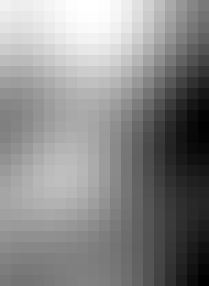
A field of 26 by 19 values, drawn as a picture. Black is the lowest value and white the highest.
Slope: up to the top left. Ninth with the highest average: top middle. Roughest part: top right. Lone odd cells: none.
